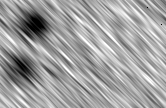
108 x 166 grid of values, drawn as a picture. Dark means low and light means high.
Two dips sink into the field. No row or column stands out. The halves do not mirror each other. Overall the values sit about 60% of the way up the scale. Two lone cells stand out, each far lower than its neighbours. The ninth with the lowest average is the top left.
